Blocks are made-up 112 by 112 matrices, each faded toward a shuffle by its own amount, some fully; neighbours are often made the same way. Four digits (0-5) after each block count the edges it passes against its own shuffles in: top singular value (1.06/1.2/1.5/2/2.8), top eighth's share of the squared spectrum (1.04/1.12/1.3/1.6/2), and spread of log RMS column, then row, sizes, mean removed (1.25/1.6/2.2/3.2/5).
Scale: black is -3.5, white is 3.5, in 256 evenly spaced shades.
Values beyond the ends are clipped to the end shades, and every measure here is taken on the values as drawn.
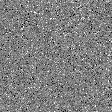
0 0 0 0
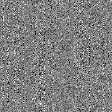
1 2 4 0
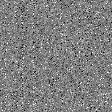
1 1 2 0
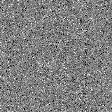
0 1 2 0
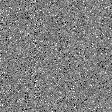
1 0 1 0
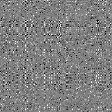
5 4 3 3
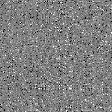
4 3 2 2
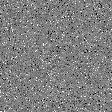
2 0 0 0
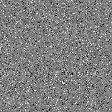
3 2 1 0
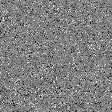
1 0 0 1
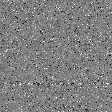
2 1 0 1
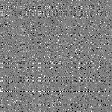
5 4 2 3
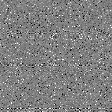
4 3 0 2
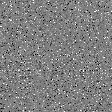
3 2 0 1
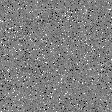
2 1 0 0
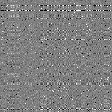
5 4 2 3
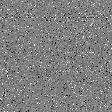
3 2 0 1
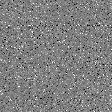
3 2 0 1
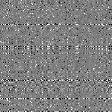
5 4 2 3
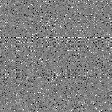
4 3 1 2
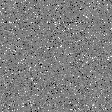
3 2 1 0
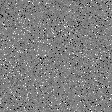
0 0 0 0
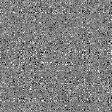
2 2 3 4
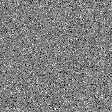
0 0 0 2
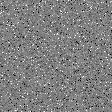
0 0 0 0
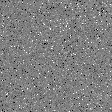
0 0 0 0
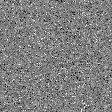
2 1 0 0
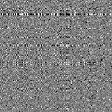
5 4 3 3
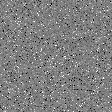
0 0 0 0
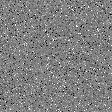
1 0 0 0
